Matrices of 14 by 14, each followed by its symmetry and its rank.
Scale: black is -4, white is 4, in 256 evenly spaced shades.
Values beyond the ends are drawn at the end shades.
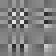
symmetric, rank one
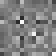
symmetric, rank three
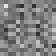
neither, rank three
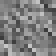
antisymmetric, full rank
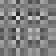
symmetric, rank one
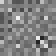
symmetric, rank three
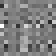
neither, rank three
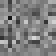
neither, rank three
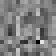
neither, rank three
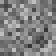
symmetric, full rank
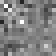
symmetric, rank three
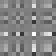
symmetric, rank one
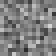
antisymmetric, full rank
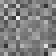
symmetric, rank three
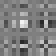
symmetric, rank one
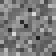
symmetric, full rank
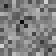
symmetric, full rank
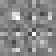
symmetric, rank three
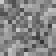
symmetric, full rank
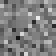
antisymmetric, full rank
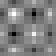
symmetric, rank one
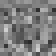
neither, rank three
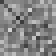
symmetric, full rank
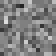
antisymmetric, full rank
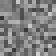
antisymmetric, full rank
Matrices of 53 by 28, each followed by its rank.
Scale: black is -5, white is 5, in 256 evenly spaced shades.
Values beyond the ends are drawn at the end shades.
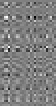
two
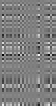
one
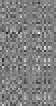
three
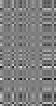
one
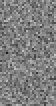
full rank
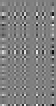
one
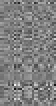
three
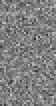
full rank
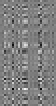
two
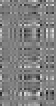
two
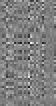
three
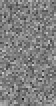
full rank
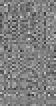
five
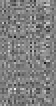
five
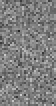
full rank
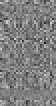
five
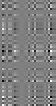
one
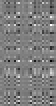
two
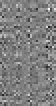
five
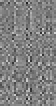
five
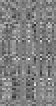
three
